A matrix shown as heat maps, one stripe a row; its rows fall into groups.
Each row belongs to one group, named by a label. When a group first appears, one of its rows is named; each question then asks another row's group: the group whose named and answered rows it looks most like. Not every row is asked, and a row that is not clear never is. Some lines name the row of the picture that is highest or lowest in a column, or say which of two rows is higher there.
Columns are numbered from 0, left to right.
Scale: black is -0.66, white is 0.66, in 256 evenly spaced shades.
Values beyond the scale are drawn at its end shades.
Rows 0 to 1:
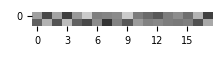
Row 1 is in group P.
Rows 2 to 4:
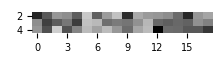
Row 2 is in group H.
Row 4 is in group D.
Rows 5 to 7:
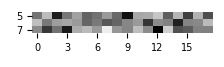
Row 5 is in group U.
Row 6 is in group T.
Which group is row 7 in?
D
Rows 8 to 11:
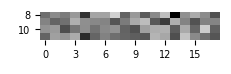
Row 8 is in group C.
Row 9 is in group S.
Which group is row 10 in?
U
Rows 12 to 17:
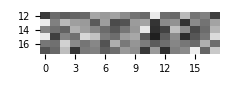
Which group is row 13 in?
T
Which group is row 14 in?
S
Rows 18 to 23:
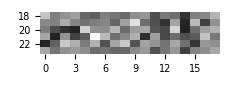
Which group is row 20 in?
D
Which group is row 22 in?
H
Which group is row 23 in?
T
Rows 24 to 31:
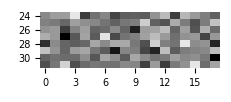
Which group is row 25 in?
S
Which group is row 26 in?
U
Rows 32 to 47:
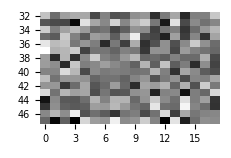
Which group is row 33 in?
D
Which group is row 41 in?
T
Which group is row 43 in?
T
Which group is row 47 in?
D
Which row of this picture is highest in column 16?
42
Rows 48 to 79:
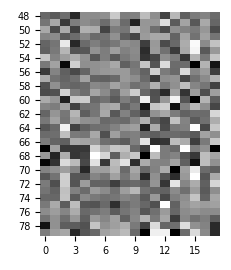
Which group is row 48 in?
D
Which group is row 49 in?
U
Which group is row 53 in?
C
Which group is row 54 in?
T
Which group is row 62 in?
P
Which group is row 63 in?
S
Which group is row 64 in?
C
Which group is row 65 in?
H
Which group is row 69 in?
H
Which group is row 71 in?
C
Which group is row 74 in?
C
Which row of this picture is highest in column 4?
60
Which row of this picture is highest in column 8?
69
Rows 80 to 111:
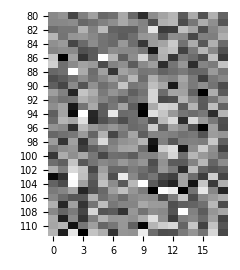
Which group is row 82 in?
S
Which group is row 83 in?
T
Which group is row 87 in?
T
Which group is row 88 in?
H
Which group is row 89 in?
H
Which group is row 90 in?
D
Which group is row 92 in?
S
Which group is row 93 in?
U
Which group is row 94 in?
P
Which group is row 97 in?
H
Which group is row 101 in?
C
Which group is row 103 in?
H
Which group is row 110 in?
U
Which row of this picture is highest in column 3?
94
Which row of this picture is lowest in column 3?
111
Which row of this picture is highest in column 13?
108
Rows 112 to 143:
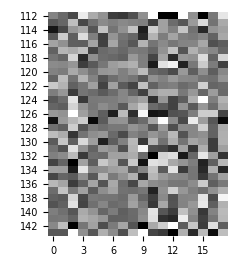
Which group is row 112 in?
S
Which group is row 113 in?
C
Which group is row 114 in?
H
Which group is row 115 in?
P
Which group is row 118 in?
C
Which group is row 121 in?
P
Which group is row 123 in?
U
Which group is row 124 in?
C
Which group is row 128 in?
C
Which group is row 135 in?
H
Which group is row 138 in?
C
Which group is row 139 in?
C
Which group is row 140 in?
S
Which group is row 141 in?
S
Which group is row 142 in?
U
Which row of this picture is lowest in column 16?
143
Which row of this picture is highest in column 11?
127
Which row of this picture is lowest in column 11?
112
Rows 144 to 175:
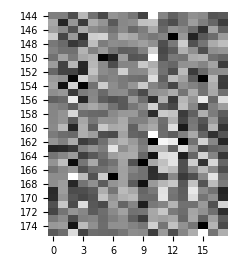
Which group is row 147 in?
D
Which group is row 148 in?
D
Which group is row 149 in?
S
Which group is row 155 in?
U
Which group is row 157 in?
S
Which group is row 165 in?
U
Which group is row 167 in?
H
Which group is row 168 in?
U
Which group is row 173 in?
U
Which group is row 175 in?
C
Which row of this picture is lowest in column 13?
162
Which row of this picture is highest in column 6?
163
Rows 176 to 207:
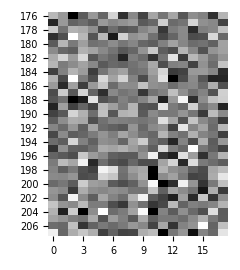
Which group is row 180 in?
P
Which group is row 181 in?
S
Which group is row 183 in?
T
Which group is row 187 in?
P
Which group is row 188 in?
D
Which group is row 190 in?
H
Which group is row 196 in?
S
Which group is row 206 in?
C
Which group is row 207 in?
T
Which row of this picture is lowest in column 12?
185
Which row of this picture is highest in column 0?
207
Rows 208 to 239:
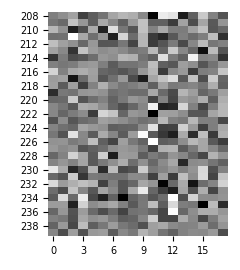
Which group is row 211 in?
H
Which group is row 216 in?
T
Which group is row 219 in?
S
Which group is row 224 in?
S
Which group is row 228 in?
H
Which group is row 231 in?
C
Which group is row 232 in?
T
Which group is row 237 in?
S
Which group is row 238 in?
P
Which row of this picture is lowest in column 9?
217
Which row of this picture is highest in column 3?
234
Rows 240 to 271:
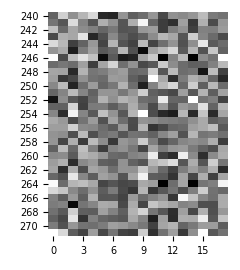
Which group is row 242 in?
T
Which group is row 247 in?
P
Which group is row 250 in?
U
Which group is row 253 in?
C
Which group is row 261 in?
U
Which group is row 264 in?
T
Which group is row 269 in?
C
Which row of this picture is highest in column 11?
252
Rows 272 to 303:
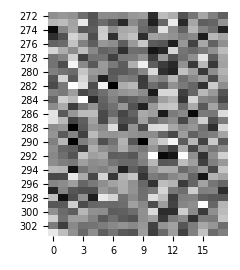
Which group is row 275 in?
H
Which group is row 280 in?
S
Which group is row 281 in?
P
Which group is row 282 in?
H
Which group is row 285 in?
U
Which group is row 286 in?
T
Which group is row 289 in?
D
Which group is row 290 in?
U
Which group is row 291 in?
D
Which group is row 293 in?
S
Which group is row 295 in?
H
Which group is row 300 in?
S
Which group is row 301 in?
T
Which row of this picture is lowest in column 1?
298
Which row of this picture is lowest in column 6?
282
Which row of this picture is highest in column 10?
292
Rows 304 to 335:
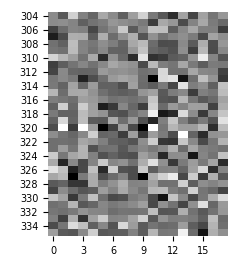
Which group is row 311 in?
H
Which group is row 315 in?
T
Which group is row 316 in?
S
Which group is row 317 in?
P
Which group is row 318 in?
S
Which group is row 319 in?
P
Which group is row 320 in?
P
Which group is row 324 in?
T
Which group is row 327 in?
U
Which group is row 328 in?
D
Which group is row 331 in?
C
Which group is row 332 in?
S
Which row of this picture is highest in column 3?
320
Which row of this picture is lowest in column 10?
313
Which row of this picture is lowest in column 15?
335
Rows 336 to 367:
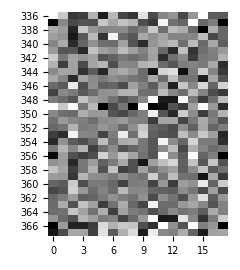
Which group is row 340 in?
U
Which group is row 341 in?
D
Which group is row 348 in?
S
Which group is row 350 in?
S
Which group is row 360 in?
C
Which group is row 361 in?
H
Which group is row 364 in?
H
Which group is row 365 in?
S
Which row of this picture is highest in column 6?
339
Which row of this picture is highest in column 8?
367
